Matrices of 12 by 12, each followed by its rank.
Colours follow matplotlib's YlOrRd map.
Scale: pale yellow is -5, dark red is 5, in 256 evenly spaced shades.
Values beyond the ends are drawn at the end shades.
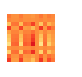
one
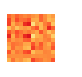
two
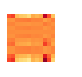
one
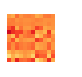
two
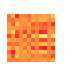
two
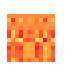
two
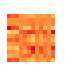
two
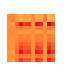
one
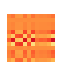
one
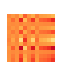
one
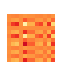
one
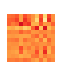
two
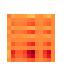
one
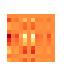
one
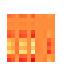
one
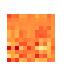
two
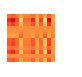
one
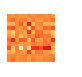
two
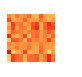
two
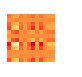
one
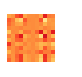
two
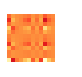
one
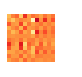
two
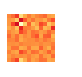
two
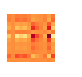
one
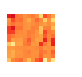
two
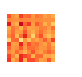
two
